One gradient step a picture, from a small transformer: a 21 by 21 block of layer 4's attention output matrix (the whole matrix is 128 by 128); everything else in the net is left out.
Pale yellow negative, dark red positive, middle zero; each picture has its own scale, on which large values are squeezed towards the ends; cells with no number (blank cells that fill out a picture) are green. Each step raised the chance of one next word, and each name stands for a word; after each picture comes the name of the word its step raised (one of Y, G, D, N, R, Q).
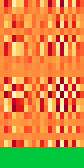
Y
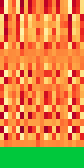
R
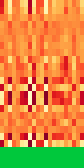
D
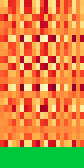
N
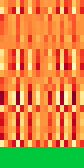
D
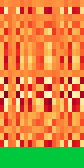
Y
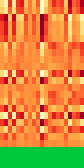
R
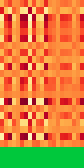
D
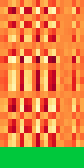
N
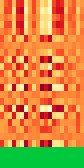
N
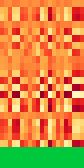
Y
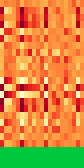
Y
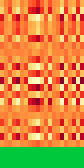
Y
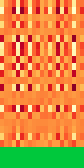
N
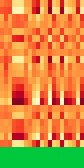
D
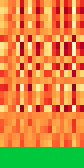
N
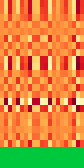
D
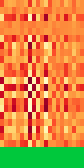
Y
